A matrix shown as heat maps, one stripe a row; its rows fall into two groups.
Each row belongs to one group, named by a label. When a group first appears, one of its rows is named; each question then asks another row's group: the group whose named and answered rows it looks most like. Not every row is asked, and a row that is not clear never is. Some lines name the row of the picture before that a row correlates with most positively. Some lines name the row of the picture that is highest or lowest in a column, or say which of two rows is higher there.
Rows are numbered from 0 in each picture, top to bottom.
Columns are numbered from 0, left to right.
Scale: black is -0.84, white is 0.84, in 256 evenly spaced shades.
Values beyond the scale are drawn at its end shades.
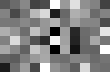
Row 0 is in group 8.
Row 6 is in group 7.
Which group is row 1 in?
7
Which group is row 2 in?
8
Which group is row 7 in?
7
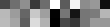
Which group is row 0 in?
8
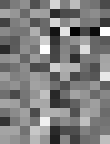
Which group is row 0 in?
8
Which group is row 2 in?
8
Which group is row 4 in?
7
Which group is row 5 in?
7
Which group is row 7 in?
8
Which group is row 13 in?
7
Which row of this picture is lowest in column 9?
3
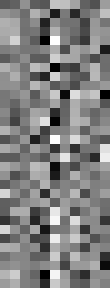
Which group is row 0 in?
8
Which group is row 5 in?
8
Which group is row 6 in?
8
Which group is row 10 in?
8
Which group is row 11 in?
8
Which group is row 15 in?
8
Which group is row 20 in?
7
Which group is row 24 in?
8
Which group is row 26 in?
8
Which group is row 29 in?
8
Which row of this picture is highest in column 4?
13
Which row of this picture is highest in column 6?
17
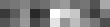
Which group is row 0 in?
8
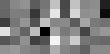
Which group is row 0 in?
8
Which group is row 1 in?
8
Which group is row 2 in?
7
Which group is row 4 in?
8
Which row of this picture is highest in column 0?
3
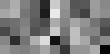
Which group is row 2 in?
8
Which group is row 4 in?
7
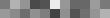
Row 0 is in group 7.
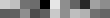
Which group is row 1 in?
8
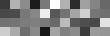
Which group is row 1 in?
7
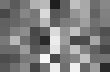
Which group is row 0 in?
7
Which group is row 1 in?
7
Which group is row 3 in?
8
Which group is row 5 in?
8
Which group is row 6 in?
7
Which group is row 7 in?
8
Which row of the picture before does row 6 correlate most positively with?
1
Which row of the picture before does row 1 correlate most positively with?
1
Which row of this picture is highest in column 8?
6
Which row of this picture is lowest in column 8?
4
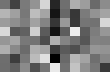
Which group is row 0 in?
7
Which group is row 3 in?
7
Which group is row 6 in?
7
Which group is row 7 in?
8
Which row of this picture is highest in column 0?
3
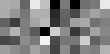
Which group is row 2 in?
7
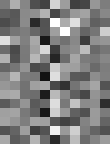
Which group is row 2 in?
8
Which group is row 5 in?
7
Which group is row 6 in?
7
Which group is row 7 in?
8
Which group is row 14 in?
8
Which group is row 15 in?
7
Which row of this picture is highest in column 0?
4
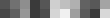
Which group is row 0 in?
8
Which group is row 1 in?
8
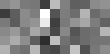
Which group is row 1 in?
7
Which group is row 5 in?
7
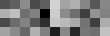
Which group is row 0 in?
8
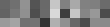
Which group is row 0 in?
8
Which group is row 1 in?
8
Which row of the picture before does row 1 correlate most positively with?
0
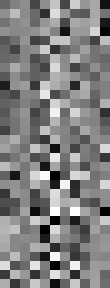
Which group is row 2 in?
8
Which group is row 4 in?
8
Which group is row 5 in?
7
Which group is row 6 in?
8
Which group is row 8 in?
8
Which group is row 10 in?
7
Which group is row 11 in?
8
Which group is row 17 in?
8
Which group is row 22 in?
8
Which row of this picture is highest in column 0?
29
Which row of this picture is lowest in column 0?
9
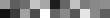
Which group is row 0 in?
7
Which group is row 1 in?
7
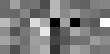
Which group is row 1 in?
8
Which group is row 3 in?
7
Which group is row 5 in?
7
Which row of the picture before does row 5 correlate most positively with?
0
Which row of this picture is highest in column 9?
4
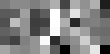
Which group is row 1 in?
8
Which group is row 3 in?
8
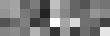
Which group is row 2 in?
8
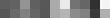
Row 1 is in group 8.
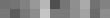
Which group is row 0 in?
7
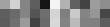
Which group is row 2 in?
8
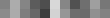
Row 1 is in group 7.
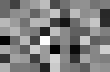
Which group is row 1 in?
8
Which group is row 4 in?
7
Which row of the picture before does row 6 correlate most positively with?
0
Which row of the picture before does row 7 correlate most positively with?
1
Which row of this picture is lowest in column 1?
0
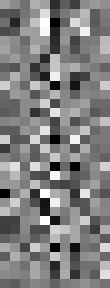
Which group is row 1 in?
7
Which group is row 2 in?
7
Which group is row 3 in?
7
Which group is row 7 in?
8
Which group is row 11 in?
7
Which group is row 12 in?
8
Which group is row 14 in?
7
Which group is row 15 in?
7
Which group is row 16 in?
7
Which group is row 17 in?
8
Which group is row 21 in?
7
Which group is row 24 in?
7
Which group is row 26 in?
8
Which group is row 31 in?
7
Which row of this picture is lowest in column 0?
21
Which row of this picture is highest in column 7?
15
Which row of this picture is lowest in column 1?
2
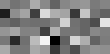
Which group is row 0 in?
7
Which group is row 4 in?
7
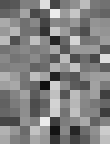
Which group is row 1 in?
8
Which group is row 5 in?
8
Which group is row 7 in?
8
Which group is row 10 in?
8
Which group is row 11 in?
8
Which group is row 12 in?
8
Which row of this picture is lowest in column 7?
14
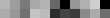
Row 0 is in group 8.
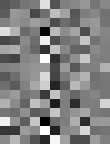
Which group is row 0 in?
7
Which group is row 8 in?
7
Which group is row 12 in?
8
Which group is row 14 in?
7
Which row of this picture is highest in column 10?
11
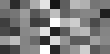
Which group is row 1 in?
8
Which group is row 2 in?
8
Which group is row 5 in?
7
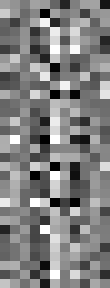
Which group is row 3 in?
8
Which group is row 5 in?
8
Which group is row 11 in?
8
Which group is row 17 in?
8
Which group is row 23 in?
8
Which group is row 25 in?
7
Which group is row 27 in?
8
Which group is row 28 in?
8
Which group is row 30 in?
8
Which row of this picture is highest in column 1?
15
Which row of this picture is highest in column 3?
22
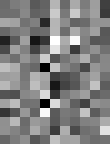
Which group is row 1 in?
8
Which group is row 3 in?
8
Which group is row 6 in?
7
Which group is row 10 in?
7
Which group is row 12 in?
7
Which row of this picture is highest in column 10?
14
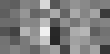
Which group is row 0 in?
7
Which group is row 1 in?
8
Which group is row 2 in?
7
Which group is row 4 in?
7
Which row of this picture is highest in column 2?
3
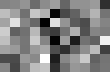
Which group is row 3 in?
7
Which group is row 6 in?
7
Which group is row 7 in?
7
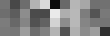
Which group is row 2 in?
8
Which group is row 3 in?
8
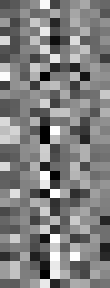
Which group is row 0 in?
7
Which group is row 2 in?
7
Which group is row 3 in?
7
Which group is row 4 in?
7
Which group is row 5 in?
7
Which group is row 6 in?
8
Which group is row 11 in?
7
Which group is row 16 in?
7
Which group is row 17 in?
7
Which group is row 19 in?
7
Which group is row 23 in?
7
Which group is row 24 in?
8
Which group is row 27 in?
8
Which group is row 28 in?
8
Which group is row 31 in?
7
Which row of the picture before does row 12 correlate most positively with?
1
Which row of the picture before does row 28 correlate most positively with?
2
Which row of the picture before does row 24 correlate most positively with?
3
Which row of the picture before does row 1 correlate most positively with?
3
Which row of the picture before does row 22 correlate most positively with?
0
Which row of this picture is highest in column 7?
28
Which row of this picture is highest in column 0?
8
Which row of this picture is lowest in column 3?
28
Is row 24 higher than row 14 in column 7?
Yes
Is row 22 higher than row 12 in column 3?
Yes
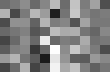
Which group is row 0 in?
8
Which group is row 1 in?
7
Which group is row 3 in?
8
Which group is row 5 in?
8
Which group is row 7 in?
8
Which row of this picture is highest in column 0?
1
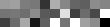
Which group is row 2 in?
8
